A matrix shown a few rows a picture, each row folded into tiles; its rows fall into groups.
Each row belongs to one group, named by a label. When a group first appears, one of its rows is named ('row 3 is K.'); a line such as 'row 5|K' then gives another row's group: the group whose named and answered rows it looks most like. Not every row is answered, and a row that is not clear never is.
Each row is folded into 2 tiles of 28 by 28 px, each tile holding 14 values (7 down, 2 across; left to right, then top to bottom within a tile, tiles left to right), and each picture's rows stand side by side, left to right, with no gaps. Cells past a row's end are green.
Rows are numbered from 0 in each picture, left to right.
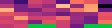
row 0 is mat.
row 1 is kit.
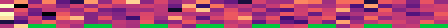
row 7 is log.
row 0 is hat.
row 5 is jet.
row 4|mat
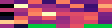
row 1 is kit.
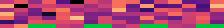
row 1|mat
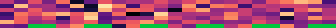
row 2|log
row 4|hat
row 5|jet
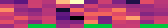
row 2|mat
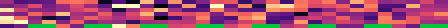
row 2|kit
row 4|kit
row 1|jet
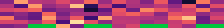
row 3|mat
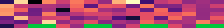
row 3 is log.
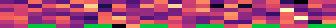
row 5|mat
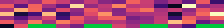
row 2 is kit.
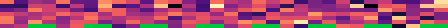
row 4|log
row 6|kit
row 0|log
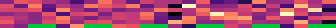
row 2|kit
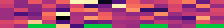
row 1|jet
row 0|log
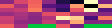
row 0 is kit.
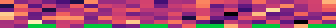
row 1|mat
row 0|log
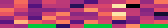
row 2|hat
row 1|log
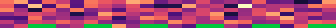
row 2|jet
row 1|log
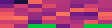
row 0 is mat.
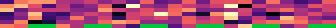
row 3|log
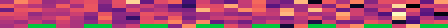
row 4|kit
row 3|log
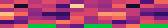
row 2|hat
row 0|hat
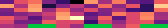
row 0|kit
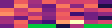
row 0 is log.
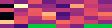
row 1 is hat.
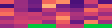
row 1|log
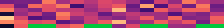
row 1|hat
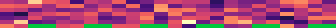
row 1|kit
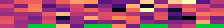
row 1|jet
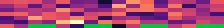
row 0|jet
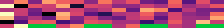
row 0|hat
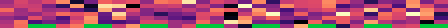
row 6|log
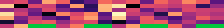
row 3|jet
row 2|hat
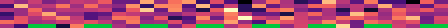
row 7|mat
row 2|mat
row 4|mat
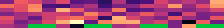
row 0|kit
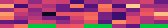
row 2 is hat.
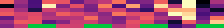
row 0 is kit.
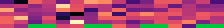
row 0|mat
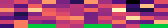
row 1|mat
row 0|log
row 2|mat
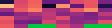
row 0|kit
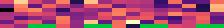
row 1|log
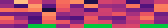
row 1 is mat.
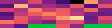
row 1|mat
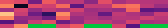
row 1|hat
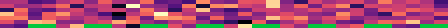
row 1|hat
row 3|mat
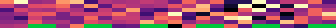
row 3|log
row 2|log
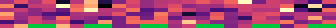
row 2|log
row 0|hat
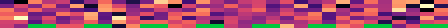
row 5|kit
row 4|kit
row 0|mat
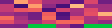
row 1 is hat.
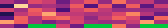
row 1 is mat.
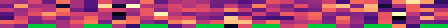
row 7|jet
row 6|kit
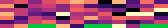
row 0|hat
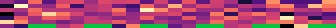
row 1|hat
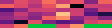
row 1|hat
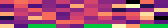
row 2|kit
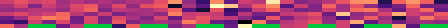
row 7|jet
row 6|jet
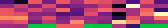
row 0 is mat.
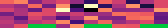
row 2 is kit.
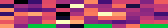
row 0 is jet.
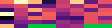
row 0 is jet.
